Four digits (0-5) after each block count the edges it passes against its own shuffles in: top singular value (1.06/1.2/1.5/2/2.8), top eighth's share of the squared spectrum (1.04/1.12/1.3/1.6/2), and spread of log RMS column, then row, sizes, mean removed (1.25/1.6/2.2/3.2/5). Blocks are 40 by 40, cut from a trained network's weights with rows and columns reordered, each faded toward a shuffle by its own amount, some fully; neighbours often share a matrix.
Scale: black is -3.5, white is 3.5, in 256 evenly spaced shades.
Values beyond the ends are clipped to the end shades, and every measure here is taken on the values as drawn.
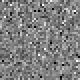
1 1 0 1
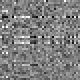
4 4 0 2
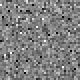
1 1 0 0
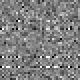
4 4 1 2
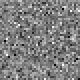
0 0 0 0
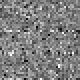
3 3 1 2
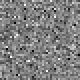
1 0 0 0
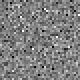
0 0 0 0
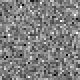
1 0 0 0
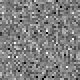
1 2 1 0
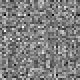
3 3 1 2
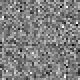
2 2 0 0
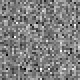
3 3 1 1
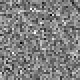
0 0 0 0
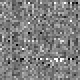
3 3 0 2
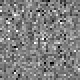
2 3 2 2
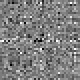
2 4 2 2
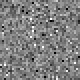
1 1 0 0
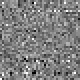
2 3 1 2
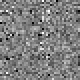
3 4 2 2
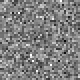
0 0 0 0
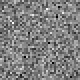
0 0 0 0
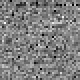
2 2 0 1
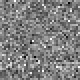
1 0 0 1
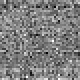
3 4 0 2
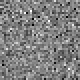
1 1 0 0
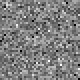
0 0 0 0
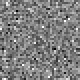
0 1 0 0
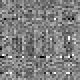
3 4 0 2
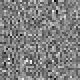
3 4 1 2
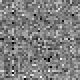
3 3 1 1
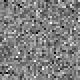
1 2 0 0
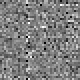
3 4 2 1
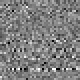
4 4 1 2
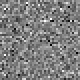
2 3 0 1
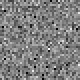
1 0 0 0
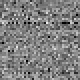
3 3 0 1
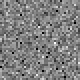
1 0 0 0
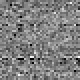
3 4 1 2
